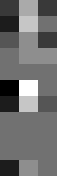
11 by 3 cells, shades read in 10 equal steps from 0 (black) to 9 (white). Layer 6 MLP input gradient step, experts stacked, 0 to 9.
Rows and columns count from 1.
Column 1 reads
2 1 3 4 4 0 1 4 4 4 1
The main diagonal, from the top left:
2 7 2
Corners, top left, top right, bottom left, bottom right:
2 2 1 4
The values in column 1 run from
0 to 4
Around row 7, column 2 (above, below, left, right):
9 4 1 3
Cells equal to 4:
16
